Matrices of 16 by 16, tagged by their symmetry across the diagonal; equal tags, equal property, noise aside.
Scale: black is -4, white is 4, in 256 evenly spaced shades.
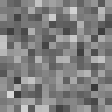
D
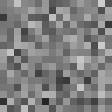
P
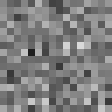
D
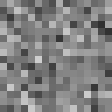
P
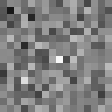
D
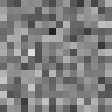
P
